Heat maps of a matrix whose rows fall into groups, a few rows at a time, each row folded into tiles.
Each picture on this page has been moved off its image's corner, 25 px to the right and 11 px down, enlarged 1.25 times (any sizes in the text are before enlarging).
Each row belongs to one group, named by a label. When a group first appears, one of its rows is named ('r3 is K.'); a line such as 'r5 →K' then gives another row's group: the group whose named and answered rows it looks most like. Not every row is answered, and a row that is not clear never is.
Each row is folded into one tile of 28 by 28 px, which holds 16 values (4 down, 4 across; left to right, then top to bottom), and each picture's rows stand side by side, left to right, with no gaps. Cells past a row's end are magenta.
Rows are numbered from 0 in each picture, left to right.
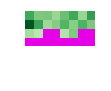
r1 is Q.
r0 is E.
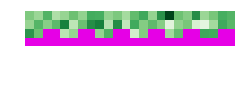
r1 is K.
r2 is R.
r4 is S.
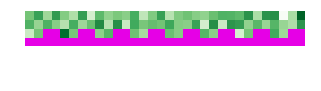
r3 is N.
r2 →R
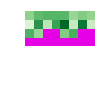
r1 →R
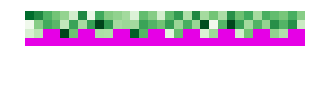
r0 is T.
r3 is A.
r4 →Q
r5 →K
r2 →E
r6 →Q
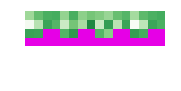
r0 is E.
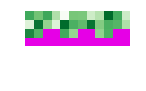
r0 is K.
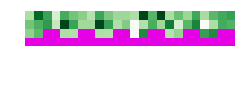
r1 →E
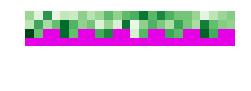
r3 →T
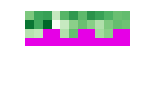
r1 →T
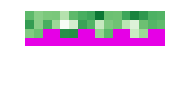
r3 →T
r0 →R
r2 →S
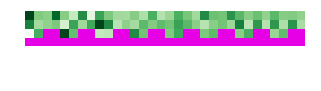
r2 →E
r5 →S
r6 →R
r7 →R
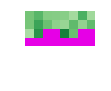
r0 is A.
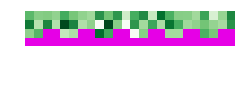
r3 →Q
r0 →R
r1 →E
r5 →N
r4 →E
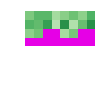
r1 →K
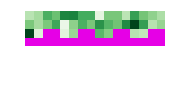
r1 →T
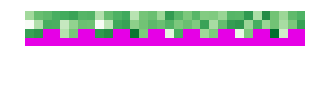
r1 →T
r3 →A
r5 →K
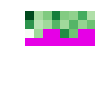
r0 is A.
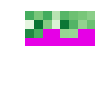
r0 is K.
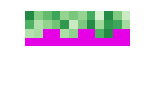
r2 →A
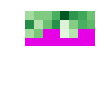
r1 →T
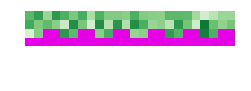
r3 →E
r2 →R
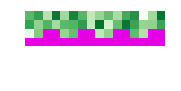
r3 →N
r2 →K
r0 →Q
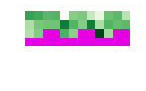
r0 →T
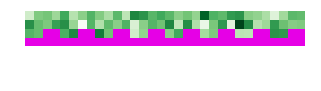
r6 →E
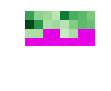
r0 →E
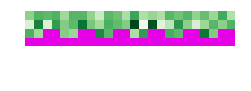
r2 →A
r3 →R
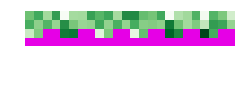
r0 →Q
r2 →Q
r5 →A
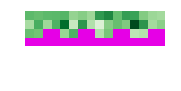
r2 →T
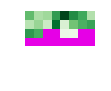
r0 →N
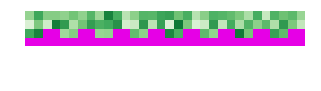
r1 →K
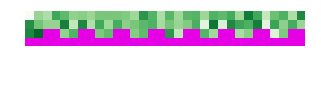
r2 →R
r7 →Q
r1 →R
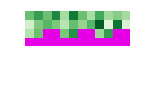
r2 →R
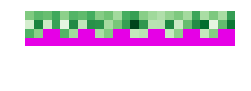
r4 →K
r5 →K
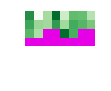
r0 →N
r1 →A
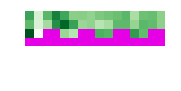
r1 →E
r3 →A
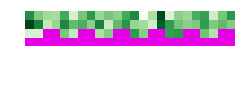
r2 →K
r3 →N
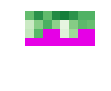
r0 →T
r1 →T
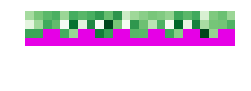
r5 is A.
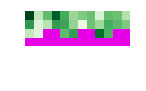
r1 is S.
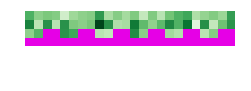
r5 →K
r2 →E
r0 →R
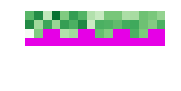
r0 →Q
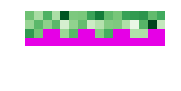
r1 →S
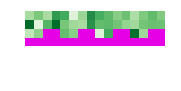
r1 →N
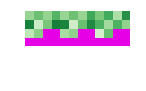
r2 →Q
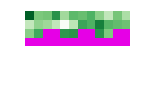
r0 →S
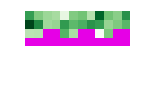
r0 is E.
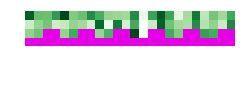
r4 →N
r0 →S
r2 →R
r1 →S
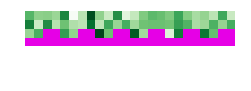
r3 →A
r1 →N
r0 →R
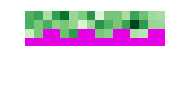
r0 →Q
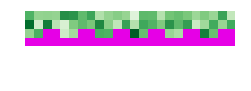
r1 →T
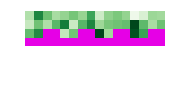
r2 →A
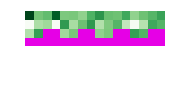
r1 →K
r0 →S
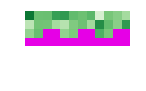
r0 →S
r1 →S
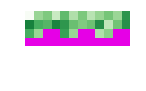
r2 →K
